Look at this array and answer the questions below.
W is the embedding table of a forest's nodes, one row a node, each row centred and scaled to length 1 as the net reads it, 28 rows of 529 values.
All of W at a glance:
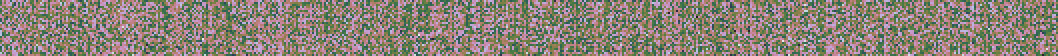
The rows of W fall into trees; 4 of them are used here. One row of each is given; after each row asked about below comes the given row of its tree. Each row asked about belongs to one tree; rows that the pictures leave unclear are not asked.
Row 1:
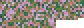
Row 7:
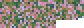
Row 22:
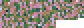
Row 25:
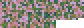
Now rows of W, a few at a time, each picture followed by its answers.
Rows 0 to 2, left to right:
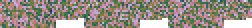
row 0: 25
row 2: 1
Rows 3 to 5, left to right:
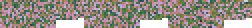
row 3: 7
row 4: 25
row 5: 1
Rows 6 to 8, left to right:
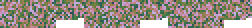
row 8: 7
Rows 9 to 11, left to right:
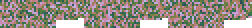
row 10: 25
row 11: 7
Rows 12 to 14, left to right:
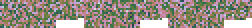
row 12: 25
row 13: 25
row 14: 1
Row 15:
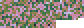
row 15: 7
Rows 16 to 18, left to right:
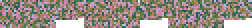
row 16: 7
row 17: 22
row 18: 25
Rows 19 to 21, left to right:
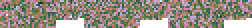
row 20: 1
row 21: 25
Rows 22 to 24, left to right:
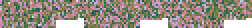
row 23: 25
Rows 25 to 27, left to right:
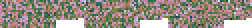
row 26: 22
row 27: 7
